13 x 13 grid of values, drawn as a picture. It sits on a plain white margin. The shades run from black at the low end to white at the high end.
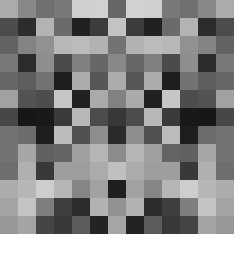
The left and right halves mirror each other. No row or column stands out. No seam splits the table. Overall the values sit about 50% of the way up the scale.
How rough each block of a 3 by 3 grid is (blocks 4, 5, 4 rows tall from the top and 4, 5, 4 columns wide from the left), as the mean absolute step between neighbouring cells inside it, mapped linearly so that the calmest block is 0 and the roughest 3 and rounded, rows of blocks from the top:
131 / 131 / 020
